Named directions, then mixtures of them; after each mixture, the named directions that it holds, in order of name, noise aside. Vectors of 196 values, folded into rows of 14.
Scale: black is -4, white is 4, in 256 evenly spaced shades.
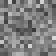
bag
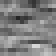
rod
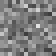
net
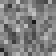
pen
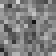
pen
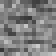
pen, rod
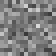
net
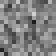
pen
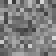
bag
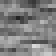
rod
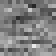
net, rod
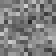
bag, net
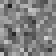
net, pen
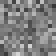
bag, pen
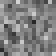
pen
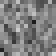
pen
